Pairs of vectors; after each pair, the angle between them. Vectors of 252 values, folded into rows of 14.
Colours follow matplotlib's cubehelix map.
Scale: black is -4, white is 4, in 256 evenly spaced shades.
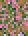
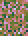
partly opposed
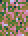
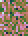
partly opposed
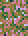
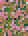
nearly opposite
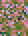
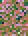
partly aligned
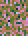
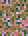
nearly parallel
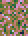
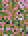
partly aligned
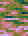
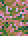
partly opposed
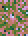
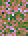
partly opposed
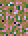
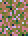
orthogonal
